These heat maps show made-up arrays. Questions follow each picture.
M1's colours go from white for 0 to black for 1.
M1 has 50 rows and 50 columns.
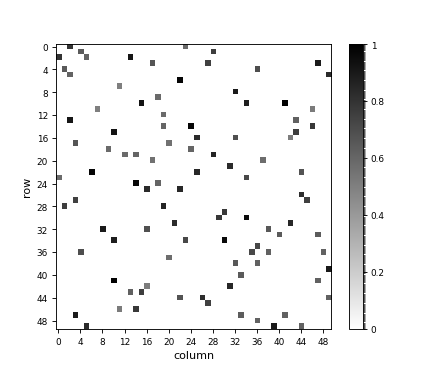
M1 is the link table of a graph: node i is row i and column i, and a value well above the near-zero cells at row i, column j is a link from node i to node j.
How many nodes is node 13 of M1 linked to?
2
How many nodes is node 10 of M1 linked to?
3
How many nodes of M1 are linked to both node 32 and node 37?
0
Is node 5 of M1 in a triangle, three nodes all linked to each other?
no
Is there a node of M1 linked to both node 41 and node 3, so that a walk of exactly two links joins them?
yes
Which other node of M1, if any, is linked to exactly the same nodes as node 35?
node 48
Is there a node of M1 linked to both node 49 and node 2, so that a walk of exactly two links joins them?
yes
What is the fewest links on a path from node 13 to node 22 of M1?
5
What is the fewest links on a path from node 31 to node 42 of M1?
1
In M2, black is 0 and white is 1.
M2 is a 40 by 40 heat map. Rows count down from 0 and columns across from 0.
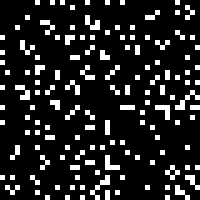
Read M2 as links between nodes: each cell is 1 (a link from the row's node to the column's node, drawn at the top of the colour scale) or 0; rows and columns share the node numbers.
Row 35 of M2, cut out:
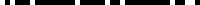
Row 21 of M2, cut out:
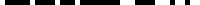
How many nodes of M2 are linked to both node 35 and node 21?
5
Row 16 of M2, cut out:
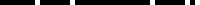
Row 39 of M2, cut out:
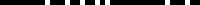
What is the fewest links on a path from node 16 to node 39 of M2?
1
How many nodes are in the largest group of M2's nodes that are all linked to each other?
4
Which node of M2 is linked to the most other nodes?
node 21
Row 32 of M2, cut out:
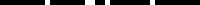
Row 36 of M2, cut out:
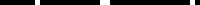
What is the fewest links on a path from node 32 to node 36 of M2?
2
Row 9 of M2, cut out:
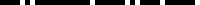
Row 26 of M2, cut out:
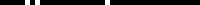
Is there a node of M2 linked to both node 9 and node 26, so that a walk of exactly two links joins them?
no
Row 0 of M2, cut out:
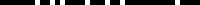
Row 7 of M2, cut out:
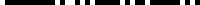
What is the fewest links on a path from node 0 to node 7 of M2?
1
